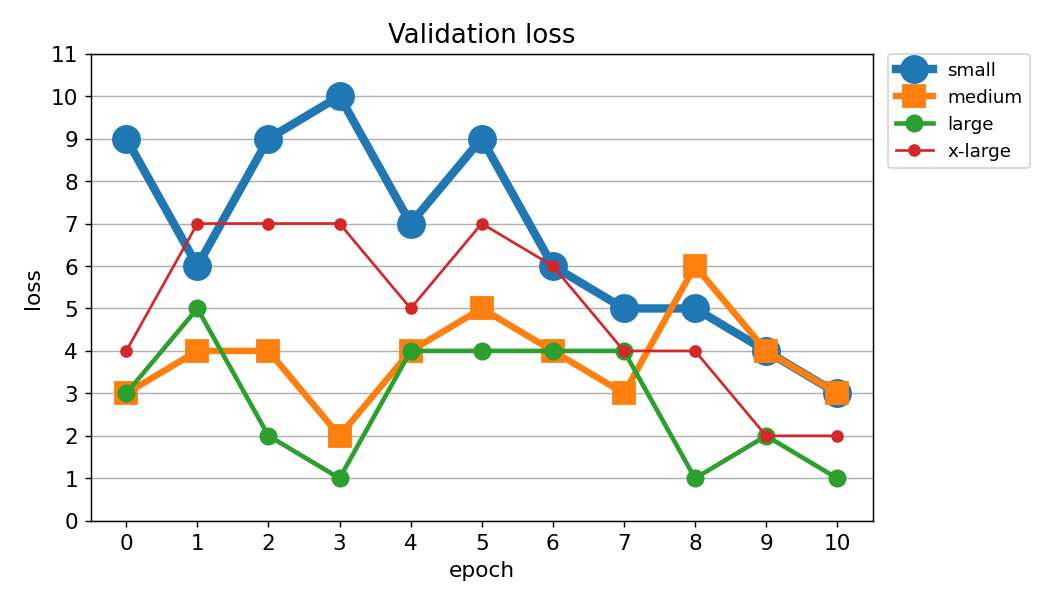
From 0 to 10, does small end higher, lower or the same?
lower
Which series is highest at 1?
x-large
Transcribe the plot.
Title: Validation loss
x-axis: epoch, ticks 0 1 2 3 4 5 6 7 8 9 10
y-axis: loss, ticks 0 1 2 3 4 5 6 7 8 9 10 11
Legend: small, medium, large, x-large
Values:
small: 9 6 9 10 7 9 6 5 5 4 3
medium: 3 4 4 2 4 5 4 3 6 4 3
large: 3 5 2 1 4 4 4 4 1 2 1
x-large: 4 7 7 7 5 7 6 4 4 2 2
